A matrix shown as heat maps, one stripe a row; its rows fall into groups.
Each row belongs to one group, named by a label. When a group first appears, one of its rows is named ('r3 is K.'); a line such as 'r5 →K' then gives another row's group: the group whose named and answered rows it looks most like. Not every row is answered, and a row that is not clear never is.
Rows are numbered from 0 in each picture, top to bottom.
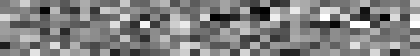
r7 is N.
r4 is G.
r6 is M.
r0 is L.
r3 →M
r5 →L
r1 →G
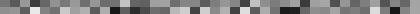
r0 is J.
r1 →N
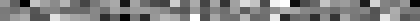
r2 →M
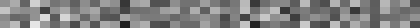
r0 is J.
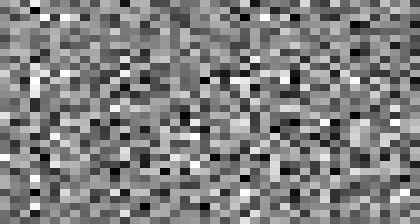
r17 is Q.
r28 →Q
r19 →M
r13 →N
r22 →G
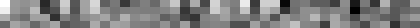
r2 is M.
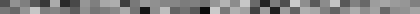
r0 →G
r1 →L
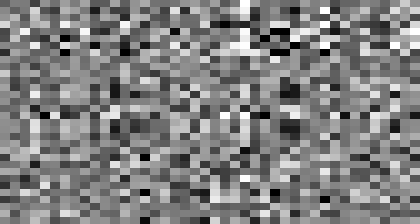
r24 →G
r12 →Q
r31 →L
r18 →N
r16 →G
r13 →N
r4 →L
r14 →Q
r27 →L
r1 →Q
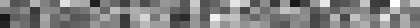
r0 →Q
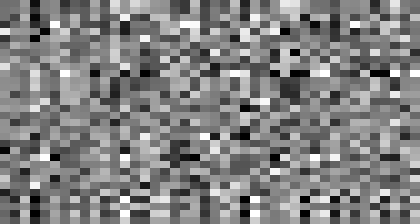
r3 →M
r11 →N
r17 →Q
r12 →N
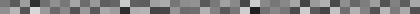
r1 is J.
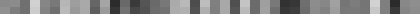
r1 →N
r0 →N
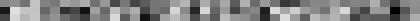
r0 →N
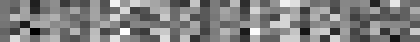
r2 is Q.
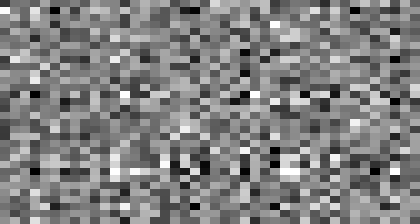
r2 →J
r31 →J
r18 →M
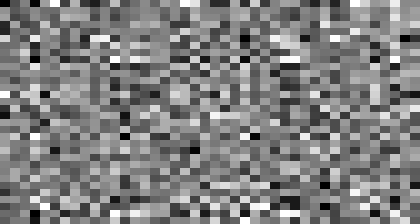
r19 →J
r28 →N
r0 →M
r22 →Q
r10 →L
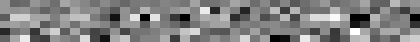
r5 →L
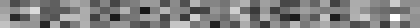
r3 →G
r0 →Q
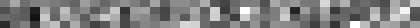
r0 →G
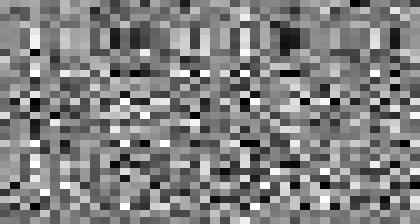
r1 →Q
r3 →L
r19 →L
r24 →G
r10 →N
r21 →G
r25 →J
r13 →J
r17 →M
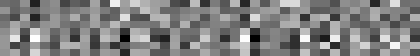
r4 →J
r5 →J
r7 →J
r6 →Q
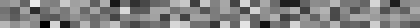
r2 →Q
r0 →N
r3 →G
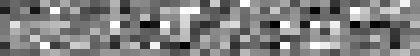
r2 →M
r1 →M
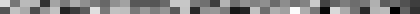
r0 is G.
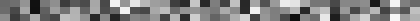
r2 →Q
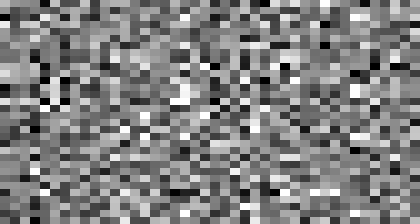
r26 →G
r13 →M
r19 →M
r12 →M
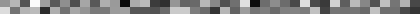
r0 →J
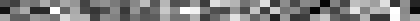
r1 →M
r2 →Q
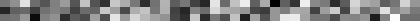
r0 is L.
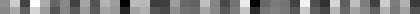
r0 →J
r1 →J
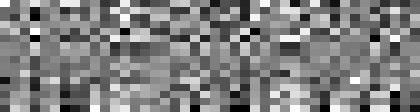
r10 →L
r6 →N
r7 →N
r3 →G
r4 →J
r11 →M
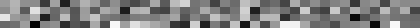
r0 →G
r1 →J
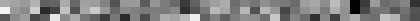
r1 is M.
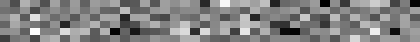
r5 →M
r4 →N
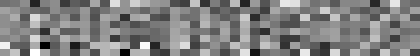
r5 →N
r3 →N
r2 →J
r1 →G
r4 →G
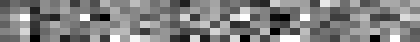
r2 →L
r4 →L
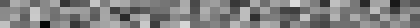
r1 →N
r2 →J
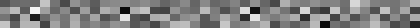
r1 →J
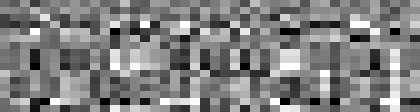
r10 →G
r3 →M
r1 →N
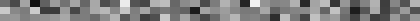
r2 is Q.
